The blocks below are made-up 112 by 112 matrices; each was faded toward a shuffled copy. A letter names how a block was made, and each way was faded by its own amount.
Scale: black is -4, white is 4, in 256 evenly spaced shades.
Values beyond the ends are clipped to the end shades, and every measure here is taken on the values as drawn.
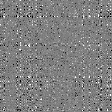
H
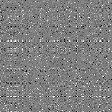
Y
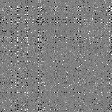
H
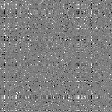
Y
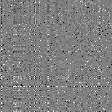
Y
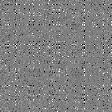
H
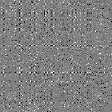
Y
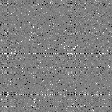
Y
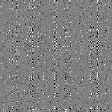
H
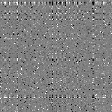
Y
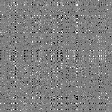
H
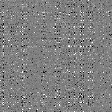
H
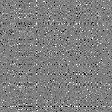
Y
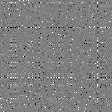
Y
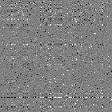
Y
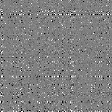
H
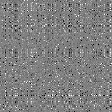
Y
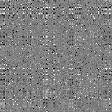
Y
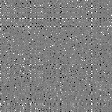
Y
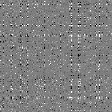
H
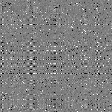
Y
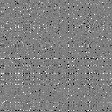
Y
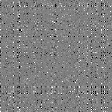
H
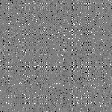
Y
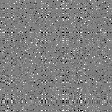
Y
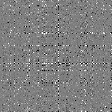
H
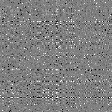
Y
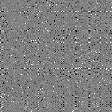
Y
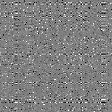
Y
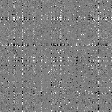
H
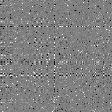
Y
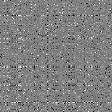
Y
